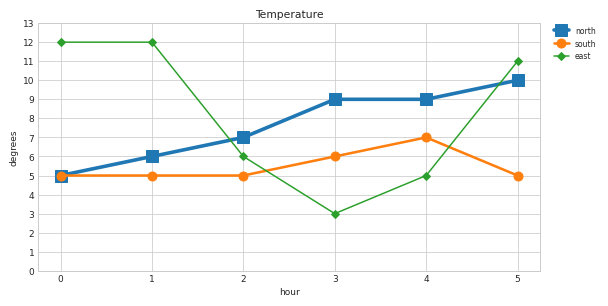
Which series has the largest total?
east
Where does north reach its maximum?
5
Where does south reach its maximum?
4
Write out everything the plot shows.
Title: Temperature
x-axis: hour, ticks 0 1 2 3 4 5
y-axis: degrees, ticks 0 1 2 3 4 5 6 7 8 9 10 11 12 13
Legend: north, south, east
Values:
north: 5 6 7 9 9 10
south: 5 5 5 6 7 5
east: 12 12 6 3 5 11
